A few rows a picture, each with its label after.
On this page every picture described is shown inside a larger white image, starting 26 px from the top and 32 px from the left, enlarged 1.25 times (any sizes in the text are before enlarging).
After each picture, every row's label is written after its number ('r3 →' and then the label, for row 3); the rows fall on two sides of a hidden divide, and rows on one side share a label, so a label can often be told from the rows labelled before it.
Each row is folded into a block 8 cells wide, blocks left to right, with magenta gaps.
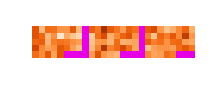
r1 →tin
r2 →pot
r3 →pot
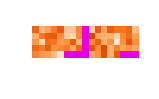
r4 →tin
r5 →tin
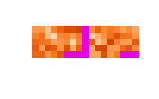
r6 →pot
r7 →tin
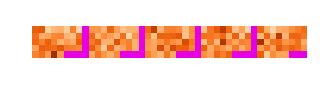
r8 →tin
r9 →tin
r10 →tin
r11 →tin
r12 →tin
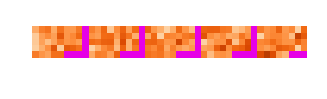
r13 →pot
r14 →pot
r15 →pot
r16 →tin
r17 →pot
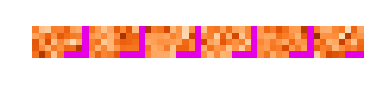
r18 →pot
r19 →pot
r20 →tin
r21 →tin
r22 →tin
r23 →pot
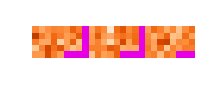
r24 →tin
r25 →pot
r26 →tin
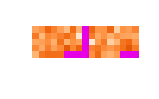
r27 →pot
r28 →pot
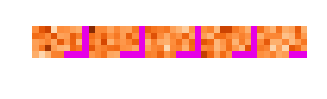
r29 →tin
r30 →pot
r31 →pot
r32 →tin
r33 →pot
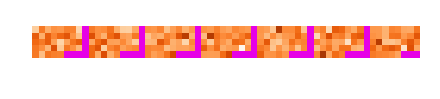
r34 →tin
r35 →tin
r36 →pot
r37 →pot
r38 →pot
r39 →pot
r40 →tin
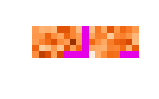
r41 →pot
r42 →pot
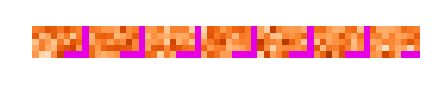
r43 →tin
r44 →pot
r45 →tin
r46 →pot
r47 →pot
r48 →pot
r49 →pot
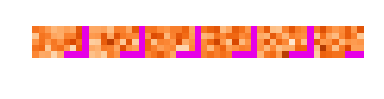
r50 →pot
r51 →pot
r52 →pot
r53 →pot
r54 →pot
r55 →pot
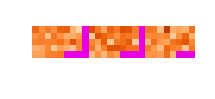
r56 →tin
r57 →pot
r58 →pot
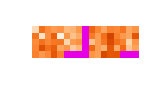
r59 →tin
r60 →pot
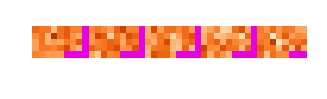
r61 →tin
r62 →pot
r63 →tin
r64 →pot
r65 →tin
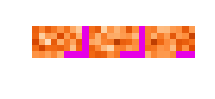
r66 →tin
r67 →pot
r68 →pot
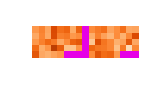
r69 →tin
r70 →pot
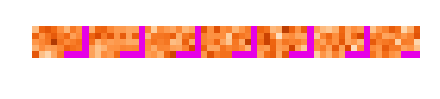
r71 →tin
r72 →tin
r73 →pot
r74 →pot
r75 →pot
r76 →pot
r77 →tin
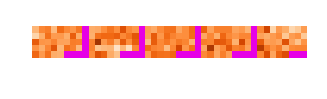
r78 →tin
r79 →pot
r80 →pot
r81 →tin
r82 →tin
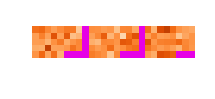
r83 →tin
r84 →pot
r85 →tin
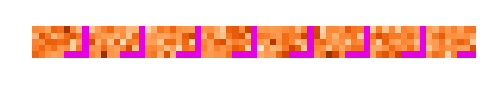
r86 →pot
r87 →tin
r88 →tin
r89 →pot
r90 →pot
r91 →pot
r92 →pot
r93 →pot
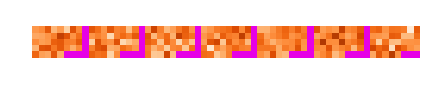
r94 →tin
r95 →pot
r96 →tin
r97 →pot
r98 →tin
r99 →pot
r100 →tin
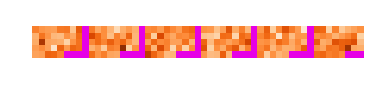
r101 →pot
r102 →pot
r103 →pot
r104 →tin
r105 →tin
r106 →pot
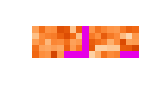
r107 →pot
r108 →pot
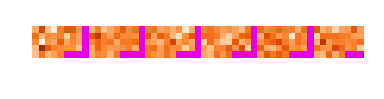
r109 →tin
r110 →pot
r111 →tin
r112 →pot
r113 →pot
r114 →pot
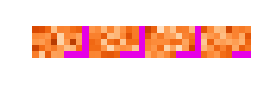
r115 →tin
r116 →pot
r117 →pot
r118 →pot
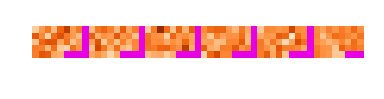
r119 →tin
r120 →tin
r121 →tin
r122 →pot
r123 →tin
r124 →tin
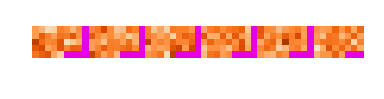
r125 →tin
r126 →tin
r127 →pot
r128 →tin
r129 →pot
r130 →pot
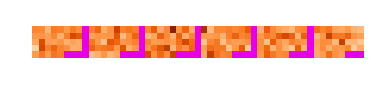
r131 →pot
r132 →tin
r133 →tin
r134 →pot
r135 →tin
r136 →pot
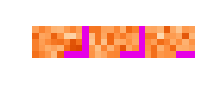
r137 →tin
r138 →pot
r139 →tin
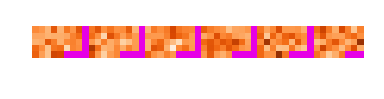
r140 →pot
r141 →tin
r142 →tin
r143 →pot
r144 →pot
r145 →tin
